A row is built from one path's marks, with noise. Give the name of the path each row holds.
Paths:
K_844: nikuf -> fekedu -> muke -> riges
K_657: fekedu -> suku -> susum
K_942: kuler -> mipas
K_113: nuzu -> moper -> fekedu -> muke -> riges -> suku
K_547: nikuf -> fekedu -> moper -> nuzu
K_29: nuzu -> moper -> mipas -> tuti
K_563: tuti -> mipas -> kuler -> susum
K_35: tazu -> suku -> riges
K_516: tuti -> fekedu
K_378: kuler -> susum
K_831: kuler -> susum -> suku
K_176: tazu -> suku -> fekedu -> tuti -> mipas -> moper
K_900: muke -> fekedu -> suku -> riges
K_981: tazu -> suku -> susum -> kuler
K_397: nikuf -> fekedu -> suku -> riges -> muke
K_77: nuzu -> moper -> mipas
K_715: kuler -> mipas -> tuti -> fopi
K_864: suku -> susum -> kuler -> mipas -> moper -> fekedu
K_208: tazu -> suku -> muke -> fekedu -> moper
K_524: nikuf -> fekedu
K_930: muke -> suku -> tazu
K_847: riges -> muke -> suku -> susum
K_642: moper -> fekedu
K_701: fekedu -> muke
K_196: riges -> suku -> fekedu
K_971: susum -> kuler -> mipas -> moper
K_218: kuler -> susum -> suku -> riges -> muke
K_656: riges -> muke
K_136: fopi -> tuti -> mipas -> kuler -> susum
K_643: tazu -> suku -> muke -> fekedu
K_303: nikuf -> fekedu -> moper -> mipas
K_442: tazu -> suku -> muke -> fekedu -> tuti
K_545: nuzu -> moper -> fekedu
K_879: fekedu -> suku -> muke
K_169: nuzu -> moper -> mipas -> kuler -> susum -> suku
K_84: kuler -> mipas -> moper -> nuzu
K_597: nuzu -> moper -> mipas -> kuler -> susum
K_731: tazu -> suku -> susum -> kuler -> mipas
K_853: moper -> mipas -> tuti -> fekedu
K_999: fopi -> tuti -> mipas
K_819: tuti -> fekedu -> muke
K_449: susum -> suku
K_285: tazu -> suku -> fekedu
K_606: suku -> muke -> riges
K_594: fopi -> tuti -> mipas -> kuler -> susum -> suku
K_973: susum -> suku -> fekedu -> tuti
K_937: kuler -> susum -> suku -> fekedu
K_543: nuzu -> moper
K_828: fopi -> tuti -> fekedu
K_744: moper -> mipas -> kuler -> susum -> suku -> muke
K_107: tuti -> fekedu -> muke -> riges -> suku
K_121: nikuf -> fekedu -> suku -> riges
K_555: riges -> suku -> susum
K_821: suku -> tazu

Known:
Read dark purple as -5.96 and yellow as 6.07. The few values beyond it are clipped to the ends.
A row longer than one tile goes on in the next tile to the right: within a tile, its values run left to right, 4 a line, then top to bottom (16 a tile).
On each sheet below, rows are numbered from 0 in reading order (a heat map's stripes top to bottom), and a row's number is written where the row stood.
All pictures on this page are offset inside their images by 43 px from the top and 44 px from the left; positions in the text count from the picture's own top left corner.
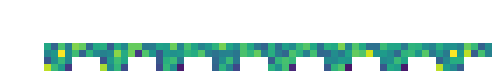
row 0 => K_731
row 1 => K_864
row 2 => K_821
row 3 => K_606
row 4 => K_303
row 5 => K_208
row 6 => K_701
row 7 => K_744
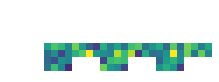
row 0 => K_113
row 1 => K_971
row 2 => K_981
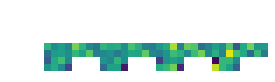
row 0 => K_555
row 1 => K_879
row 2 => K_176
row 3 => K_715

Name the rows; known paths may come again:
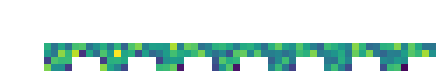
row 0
K_971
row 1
K_563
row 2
K_176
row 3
K_642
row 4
K_606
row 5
K_847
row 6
K_208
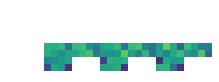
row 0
K_819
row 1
K_853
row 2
K_29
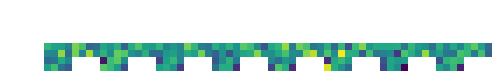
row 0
K_218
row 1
K_999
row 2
K_555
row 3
K_196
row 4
K_442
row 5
K_136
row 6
K_545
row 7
K_303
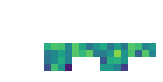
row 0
K_930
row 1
K_831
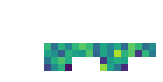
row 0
K_524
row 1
K_597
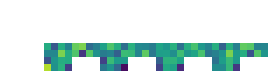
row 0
K_864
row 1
K_543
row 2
K_516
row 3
K_937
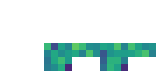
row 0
K_657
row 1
K_821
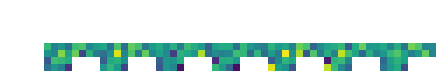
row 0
K_378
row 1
K_981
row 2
K_547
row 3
K_77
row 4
K_744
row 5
K_715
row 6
K_973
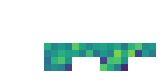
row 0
K_449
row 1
K_942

